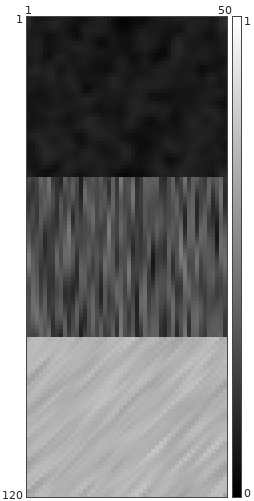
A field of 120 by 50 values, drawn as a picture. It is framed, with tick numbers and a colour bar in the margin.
It is made of 3 by 1 panels. Panel 1,1: very low, blotchy, faint in contrast. Panel 2,1: low, streaked downward. Panel 3,1: high, slanting up to the right, faint in contrast.
